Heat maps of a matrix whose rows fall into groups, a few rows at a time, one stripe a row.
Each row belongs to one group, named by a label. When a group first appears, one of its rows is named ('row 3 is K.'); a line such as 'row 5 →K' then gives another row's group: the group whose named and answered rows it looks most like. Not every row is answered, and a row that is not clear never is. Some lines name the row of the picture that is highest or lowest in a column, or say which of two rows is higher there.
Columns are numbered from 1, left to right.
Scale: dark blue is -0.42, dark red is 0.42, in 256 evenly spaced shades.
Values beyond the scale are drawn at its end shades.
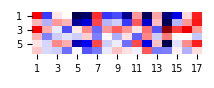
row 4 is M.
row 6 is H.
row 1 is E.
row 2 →E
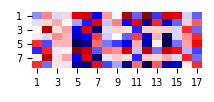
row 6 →M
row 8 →E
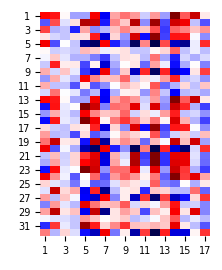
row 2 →M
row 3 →H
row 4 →M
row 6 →M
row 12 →H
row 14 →M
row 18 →H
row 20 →E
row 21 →M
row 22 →M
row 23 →M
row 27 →E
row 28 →M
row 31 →M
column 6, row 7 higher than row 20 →Yes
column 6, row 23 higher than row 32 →Yes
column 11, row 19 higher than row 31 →No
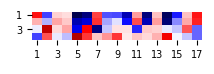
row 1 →E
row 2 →E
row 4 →M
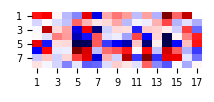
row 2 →M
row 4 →E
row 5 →E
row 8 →H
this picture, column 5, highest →6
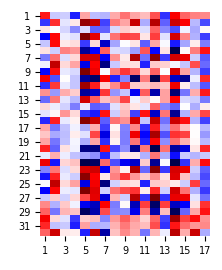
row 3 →H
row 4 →M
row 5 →H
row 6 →E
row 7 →M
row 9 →M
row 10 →E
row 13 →M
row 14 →H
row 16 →M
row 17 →M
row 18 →M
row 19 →M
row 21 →H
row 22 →E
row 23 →M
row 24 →M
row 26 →M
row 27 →M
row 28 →E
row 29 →E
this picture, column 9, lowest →22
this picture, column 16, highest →32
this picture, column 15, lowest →10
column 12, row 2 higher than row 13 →Yes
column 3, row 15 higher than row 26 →Yes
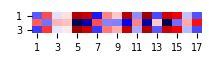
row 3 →M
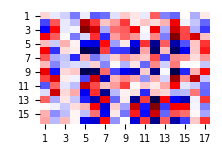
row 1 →H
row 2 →M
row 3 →M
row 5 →E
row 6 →E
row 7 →H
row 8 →M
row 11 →M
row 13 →E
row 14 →M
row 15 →M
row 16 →E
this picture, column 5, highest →3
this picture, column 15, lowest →13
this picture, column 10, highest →14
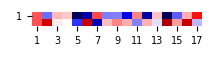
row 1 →E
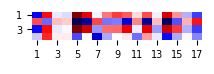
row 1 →M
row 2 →E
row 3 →M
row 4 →H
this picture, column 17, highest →2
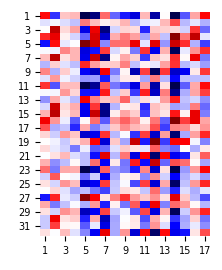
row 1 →E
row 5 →M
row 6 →E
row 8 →M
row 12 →E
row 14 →H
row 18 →E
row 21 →E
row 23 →E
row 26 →H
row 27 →M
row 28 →M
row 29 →E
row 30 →H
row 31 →H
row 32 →E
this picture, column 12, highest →19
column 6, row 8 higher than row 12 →Yes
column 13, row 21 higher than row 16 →Yes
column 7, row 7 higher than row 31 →No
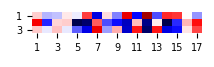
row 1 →M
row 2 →E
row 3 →E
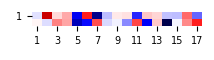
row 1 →H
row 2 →E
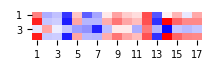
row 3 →H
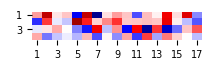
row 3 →E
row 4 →M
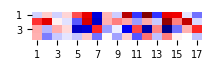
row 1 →M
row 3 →E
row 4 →M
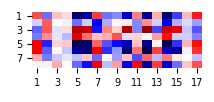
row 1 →E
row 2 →H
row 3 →M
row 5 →E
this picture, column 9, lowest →5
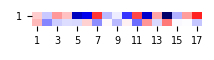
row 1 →E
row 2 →M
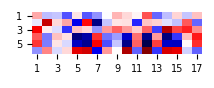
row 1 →H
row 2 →H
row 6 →M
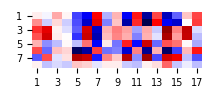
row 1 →E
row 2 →E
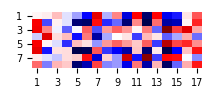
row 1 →E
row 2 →E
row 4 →H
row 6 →E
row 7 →M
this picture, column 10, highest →7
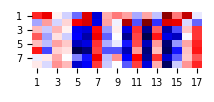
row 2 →M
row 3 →E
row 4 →E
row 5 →E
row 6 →E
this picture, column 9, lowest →6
